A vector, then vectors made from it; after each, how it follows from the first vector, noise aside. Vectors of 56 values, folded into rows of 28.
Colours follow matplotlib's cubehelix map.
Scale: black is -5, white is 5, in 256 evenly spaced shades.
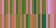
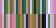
scaled up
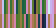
scaled up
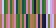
scaled up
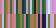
scaled up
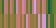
negated
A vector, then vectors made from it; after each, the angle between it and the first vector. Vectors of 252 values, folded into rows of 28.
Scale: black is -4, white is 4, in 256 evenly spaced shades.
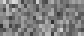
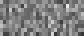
partly opposed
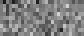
nearly opposite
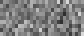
orthogonal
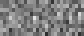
partly opposed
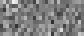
nearly parallel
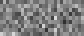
orthogonal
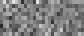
nearly parallel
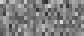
partly aligned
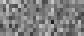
nearly parallel
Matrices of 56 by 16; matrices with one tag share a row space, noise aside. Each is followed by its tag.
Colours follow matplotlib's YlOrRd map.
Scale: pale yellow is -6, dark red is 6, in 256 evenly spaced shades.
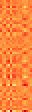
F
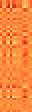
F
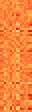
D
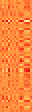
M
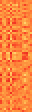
F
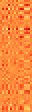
M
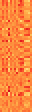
M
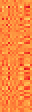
M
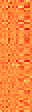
M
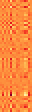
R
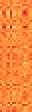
F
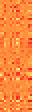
D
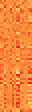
D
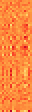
R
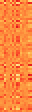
D
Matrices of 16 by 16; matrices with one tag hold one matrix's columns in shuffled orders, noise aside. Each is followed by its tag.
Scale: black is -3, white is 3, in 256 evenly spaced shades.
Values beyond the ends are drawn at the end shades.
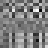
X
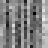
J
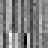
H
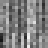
H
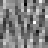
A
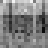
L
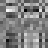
X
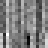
H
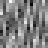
A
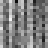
J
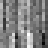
H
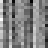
J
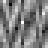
A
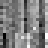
H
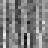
H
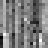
H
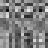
X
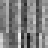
H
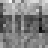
L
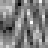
A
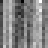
J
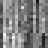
H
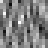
A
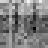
L
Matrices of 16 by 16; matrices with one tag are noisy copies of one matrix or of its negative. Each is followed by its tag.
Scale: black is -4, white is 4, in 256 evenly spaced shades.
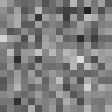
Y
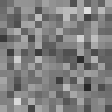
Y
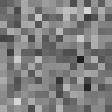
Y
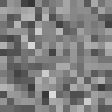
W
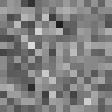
W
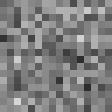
Y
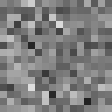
W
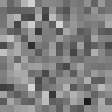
W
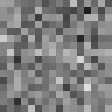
Y
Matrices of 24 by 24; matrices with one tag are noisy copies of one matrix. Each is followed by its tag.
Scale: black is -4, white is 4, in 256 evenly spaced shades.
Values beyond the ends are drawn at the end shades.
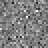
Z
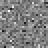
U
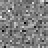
U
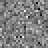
Z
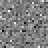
U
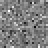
U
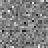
U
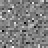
U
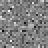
U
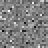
U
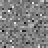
U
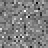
Z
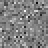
Z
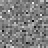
U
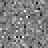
Z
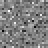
U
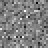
Z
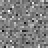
U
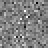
Z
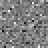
U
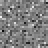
U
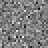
Z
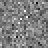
Z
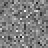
Z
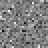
U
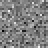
U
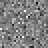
Z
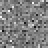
U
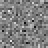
U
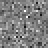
Z
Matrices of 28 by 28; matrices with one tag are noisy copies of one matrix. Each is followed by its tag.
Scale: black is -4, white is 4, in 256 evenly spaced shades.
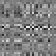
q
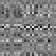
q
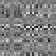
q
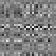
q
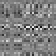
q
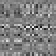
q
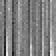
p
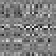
q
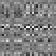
q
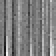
p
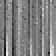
p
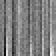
p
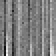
p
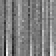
p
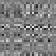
q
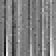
p
